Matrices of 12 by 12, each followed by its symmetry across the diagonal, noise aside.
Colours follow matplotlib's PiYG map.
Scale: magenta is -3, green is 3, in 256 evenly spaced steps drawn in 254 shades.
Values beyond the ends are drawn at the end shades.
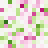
antisymmetric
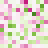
neither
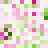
neither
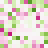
antisymmetric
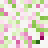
antisymmetric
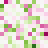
antisymmetric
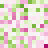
neither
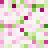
neither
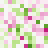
antisymmetric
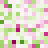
neither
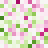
antisymmetric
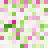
neither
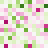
antisymmetric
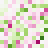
antisymmetric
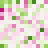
neither
